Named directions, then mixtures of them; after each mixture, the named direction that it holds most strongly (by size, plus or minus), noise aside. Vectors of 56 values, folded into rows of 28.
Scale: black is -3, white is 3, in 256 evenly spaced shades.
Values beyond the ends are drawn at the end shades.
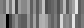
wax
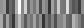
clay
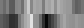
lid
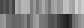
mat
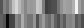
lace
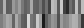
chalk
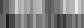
lace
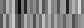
clay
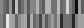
wax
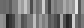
wax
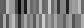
clay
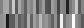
wax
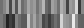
wax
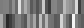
wax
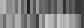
mat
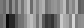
lid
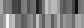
lace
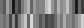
lid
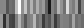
clay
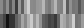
lid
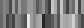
chalk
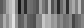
clay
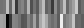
wax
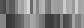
mat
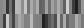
clay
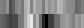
lid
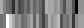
wax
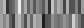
clay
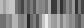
mat
